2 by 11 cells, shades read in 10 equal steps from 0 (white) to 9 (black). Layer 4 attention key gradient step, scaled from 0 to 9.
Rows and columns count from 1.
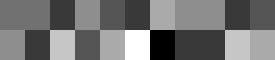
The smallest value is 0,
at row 2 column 6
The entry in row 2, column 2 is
7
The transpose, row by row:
5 4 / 5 7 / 7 2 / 4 6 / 6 3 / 7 0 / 3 9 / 4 7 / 4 7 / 7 2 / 6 3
